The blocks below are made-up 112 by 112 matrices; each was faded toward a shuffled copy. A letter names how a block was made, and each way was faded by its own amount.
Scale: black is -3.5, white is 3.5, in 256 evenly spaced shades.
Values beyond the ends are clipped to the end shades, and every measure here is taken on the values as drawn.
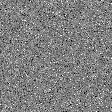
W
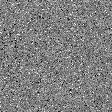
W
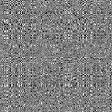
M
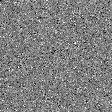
W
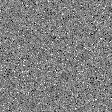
W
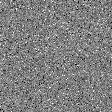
W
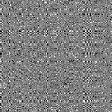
M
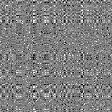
M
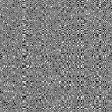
M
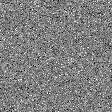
W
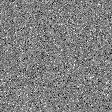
W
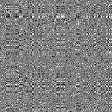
M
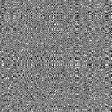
M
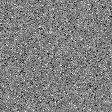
W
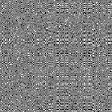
M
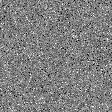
W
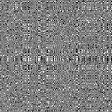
M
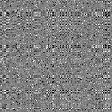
M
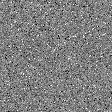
W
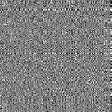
M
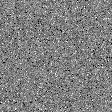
W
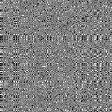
M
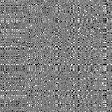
M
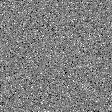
W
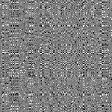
M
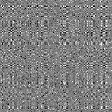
M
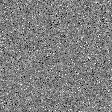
W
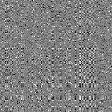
M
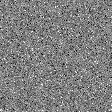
W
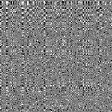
M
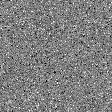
W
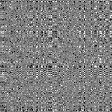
M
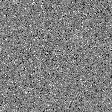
W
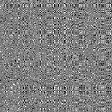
M
